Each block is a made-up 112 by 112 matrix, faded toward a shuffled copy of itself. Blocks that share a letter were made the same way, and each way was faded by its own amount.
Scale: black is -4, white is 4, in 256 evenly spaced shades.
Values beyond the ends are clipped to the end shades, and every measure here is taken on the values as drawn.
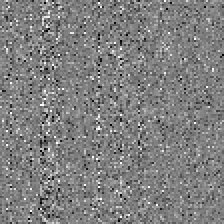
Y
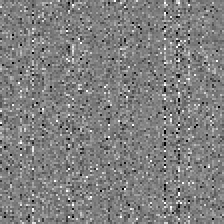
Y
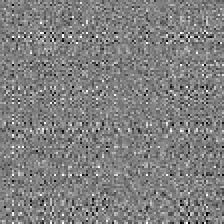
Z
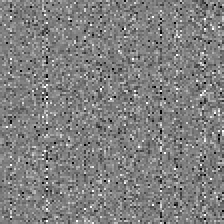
Y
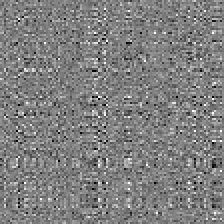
Z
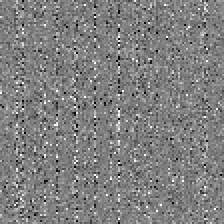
Y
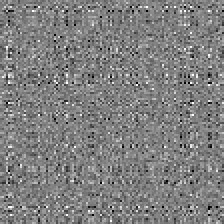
Z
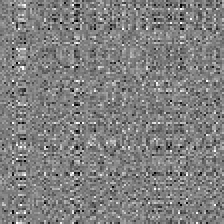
Z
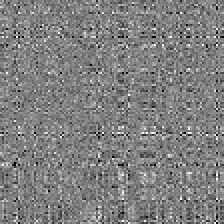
Z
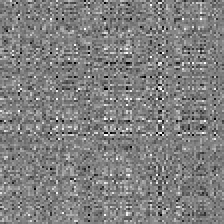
Z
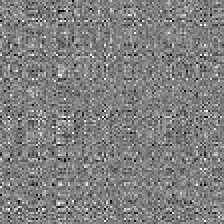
Z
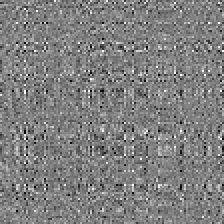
Z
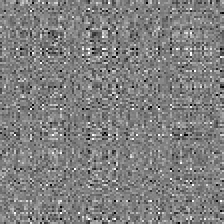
Z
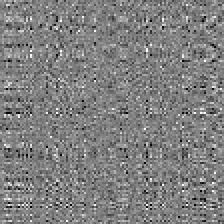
Z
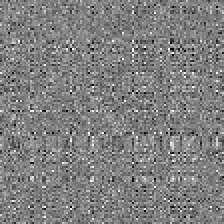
Z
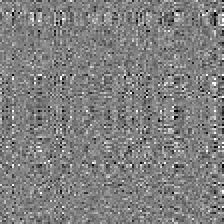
Z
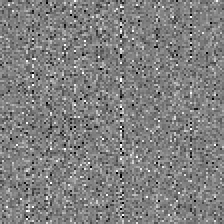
Y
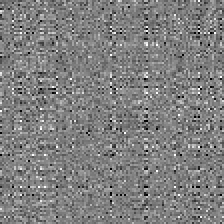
Z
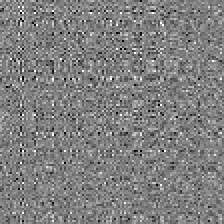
Z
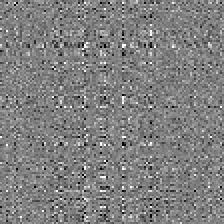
Z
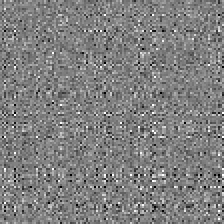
Z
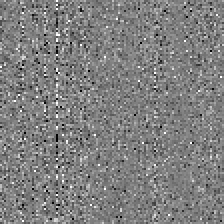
Y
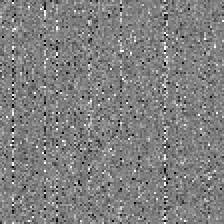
Y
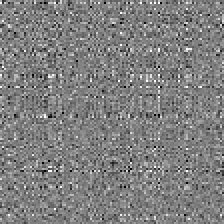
Z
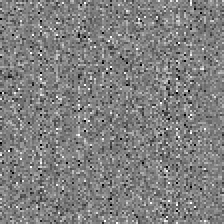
Y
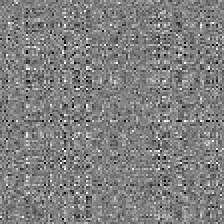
Z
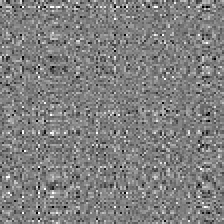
Z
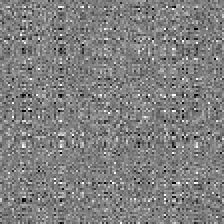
Z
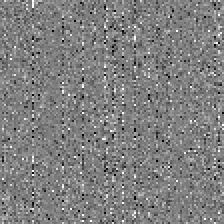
Y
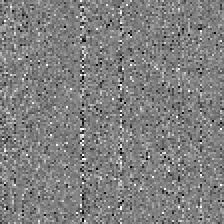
Y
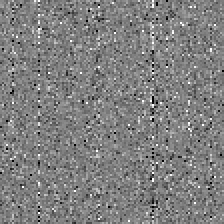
Y
